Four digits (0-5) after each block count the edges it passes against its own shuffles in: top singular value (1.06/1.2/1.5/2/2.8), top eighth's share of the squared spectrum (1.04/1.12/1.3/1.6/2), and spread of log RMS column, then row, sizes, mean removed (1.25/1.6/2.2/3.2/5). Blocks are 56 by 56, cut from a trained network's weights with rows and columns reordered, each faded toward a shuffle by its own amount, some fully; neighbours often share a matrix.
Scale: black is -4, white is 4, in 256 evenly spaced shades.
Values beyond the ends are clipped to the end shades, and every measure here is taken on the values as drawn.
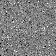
0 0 0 0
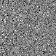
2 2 1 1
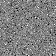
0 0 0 0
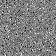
0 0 0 0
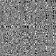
3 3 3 1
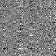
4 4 3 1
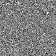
1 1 1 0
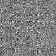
3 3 2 2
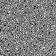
0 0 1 0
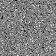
0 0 0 0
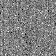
2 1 0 0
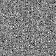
1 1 0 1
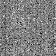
2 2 0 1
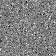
0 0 0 0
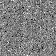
1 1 0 0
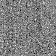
1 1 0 0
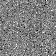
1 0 0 0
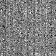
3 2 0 1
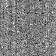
2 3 0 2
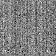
3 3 0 2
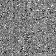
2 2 0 1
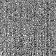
3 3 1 2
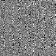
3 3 3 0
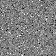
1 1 0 0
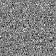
2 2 1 1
